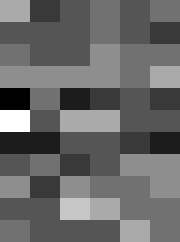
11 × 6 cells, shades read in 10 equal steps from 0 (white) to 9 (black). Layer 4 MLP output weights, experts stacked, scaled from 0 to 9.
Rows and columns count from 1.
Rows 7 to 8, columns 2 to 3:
8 6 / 5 7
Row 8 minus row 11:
1 -1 1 0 1 -1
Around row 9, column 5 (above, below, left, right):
4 5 5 4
